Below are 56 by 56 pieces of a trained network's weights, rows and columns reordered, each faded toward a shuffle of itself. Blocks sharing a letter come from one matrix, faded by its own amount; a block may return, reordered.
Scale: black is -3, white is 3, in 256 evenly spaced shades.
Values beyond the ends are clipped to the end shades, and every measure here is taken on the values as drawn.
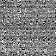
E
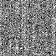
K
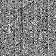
K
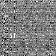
E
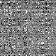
E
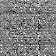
E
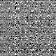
E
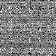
E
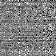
E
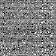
E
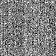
K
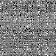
E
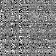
E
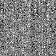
K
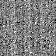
K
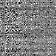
E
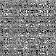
E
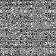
E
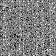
K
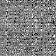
E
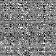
E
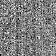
K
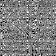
E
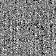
K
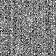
K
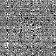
E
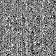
K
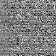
E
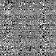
E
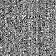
K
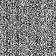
K
